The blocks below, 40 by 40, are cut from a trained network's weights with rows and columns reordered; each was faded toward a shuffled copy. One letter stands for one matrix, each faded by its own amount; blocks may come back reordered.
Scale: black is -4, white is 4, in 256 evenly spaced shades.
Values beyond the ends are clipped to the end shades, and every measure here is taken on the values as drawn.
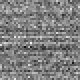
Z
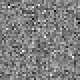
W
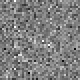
W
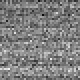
Z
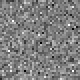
W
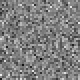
W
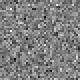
W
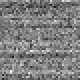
Z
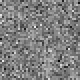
W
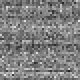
Z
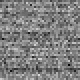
Z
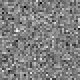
W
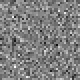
W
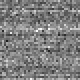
Z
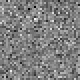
W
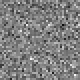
W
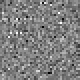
W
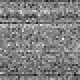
Z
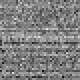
Z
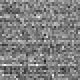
Z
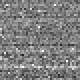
Z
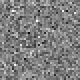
W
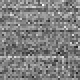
Z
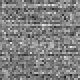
Z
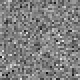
W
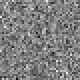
W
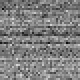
Z
